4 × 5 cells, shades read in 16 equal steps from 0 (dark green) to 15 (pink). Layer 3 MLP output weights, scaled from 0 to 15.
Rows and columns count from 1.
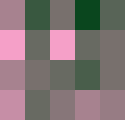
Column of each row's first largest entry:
1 1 1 1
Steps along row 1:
down up down up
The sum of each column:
47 22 36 20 28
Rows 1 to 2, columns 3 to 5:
7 0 5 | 15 6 7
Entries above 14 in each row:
0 2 0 0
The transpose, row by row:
10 15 10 12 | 3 6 7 6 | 7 15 6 8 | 0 6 4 10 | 5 7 7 9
